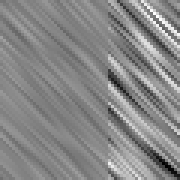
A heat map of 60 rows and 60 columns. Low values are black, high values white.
There is no overall slope. No single row or column stands out from its neighbours. The left part is calmer, up to a seam about 60% of the way across. Neither half mirrors the other. Streaks slant down to the right. The distribution is heavy-tailed on both sides.
